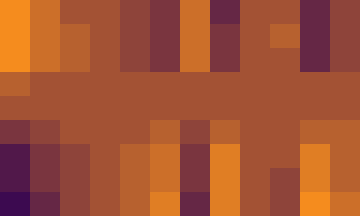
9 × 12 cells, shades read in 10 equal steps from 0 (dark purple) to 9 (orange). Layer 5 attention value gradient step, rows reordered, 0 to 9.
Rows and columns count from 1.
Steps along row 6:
up up same same up down up down same up same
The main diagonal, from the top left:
9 7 6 5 5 6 3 8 5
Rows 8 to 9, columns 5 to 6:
6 7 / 6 8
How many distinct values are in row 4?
2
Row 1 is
9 7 5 5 4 3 7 2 5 5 2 4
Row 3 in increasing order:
2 3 3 4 4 5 5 5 6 7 7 9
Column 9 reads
5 5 5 5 5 5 5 5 5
